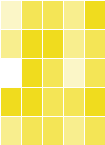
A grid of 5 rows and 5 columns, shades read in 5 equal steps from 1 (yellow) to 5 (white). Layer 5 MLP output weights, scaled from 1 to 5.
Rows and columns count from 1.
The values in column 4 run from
2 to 4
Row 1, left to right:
4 2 2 3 1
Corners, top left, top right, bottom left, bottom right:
4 1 3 2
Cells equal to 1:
7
